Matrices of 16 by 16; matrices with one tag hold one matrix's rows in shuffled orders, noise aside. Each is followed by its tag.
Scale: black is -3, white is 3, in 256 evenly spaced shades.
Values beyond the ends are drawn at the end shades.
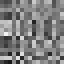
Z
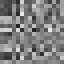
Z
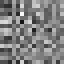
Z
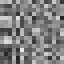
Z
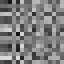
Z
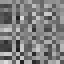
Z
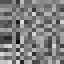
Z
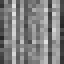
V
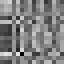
Z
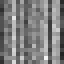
V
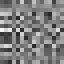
Z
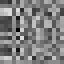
Z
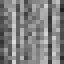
V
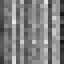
V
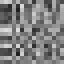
Z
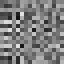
Z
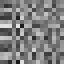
Z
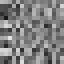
Z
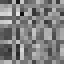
Z
